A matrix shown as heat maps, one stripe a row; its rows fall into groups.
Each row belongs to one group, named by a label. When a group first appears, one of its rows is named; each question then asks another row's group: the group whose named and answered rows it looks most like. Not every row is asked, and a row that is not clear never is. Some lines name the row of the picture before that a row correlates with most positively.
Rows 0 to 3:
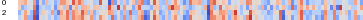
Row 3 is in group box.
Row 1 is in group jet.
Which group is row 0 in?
box
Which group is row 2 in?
box
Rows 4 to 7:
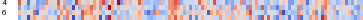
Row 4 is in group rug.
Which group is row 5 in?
jet
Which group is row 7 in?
jet
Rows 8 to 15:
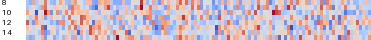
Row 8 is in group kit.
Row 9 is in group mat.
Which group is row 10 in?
rug
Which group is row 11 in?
box
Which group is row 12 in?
kit
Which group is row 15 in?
jet
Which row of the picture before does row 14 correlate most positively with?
6
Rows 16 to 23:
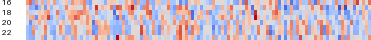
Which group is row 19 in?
box
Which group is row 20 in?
kit
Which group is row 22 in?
kit
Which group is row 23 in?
jet
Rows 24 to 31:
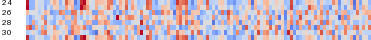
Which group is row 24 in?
rug
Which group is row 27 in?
jet
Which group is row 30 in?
mat
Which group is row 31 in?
rug
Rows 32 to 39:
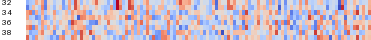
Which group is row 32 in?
jet
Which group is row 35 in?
rug
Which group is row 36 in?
mat
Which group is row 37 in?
mat
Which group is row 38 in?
jet
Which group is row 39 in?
kit
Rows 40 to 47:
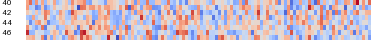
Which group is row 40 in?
mat
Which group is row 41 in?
rug
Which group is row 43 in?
kit
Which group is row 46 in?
rug
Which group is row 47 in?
box
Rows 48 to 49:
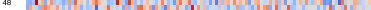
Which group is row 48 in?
jet
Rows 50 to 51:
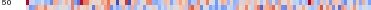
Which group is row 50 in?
rug
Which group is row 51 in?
kit
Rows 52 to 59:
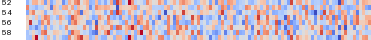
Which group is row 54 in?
box
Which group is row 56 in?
mat
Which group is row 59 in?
box
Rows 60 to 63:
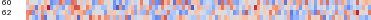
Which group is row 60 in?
kit
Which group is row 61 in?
box
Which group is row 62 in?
mat
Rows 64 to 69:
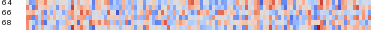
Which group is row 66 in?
box
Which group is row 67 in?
mat
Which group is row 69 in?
mat
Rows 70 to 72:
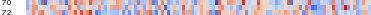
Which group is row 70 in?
box
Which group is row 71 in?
box
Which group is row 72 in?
box
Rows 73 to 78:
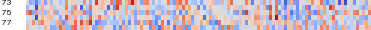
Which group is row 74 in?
jet
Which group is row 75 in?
mat
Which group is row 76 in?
jet
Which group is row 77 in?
box
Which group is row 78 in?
kit
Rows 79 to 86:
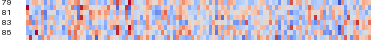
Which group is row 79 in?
box
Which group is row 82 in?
jet
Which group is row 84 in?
box
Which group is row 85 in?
jet
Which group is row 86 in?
mat
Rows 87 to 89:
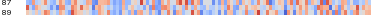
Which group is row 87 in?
kit
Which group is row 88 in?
kit
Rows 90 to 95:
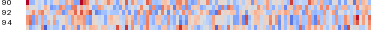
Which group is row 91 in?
kit
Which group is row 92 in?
box
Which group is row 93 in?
mat
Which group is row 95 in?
jet
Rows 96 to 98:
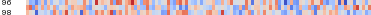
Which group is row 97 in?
mat
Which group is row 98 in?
rug
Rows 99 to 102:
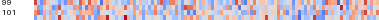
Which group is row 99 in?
kit
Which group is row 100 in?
jet
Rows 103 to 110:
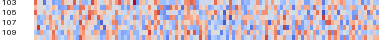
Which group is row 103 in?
rug
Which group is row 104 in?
kit
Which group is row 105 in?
rug
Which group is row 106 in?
jet
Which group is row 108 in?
mat
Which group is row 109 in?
kit
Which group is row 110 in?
kit
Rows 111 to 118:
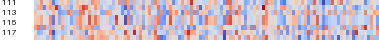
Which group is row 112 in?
box
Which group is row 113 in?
kit
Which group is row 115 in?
box
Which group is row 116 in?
mat
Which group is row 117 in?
jet
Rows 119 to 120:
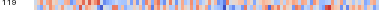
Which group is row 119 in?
box
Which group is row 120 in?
mat
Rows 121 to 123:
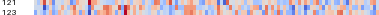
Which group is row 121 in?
box
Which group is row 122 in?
rug
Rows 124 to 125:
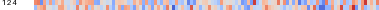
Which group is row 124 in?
mat
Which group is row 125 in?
box
